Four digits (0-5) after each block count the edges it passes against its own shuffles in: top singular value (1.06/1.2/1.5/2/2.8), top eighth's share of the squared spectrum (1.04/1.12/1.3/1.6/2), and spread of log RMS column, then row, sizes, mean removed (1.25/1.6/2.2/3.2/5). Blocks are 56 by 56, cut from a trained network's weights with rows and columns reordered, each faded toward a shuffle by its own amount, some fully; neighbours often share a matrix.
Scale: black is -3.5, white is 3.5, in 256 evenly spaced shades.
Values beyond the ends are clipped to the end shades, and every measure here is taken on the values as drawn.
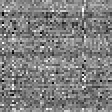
3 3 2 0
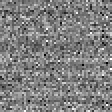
2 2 1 0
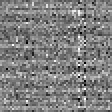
3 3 3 0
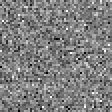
1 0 0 0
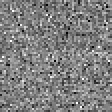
0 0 0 0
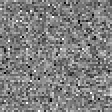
1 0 0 0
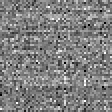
3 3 2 0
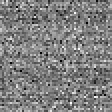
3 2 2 0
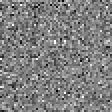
3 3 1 1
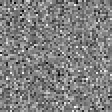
2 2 1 0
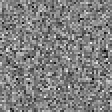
2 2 0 1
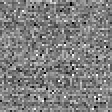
2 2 1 0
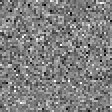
0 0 0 0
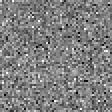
0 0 0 0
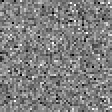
0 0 0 0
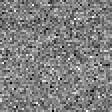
0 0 0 0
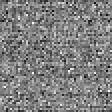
2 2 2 0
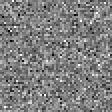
1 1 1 0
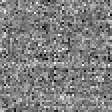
2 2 2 0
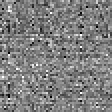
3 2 2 0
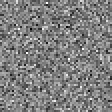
1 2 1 0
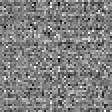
3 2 2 0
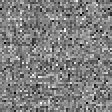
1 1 1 0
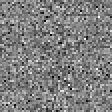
1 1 1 0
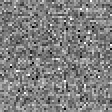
1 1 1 0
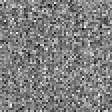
1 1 0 0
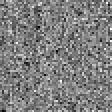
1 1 0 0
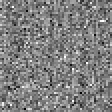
1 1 0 1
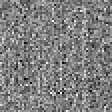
2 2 0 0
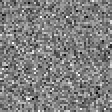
1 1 0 0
